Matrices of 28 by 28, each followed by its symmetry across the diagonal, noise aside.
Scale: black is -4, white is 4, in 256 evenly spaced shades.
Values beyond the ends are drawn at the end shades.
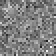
symmetric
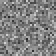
neither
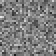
neither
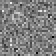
symmetric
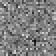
neither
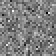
neither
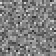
neither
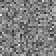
neither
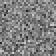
neither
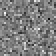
neither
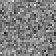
neither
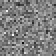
neither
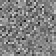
symmetric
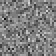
neither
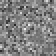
symmetric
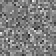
symmetric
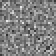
symmetric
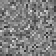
symmetric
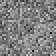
symmetric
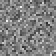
symmetric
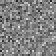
symmetric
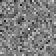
symmetric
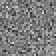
symmetric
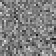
neither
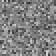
neither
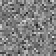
neither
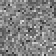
symmetric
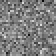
neither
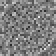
symmetric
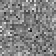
symmetric
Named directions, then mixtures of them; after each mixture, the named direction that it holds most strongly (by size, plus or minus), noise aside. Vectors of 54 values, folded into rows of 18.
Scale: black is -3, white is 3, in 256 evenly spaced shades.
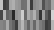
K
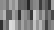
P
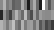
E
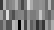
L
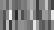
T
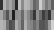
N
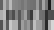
P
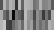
N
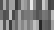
T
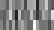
T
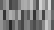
P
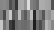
P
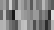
K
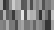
K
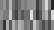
T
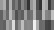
T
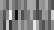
T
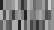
L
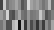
L
